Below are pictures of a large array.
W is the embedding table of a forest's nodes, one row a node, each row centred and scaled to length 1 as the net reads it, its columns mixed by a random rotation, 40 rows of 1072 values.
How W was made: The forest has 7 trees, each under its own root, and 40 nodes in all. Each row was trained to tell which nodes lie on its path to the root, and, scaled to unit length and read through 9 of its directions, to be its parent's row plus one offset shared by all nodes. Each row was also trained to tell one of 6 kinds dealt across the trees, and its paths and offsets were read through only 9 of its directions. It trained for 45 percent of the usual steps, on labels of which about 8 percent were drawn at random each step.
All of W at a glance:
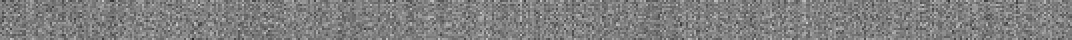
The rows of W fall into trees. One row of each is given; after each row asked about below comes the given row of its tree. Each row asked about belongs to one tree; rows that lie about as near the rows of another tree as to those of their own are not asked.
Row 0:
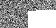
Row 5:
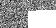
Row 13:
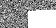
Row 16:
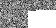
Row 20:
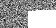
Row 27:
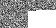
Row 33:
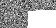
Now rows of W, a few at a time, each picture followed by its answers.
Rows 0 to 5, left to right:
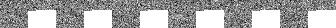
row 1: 0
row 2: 20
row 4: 16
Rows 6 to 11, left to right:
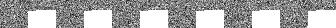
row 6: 27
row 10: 5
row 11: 33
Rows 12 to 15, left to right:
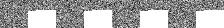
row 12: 33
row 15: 13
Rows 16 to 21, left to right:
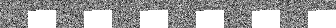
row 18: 0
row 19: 27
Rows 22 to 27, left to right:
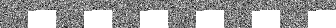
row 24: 16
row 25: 33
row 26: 33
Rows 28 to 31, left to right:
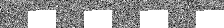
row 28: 20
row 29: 13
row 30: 0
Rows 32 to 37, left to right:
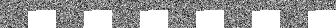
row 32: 0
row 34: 16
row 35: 0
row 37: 5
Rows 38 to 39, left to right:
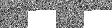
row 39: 33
